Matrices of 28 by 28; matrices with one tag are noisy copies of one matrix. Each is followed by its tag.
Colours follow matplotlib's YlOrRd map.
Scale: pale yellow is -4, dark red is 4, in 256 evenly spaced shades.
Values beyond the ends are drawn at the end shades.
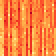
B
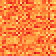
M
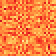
M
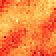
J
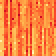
B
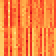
B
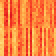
B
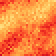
J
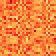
M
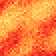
J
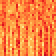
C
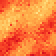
J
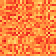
M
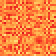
M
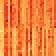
B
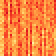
B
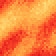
J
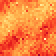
J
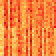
B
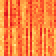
B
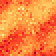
J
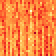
C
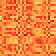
M
